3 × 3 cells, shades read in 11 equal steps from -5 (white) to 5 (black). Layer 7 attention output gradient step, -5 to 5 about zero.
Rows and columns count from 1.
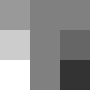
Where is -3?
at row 2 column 1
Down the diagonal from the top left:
-1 0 3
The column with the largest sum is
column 3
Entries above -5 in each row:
3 3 2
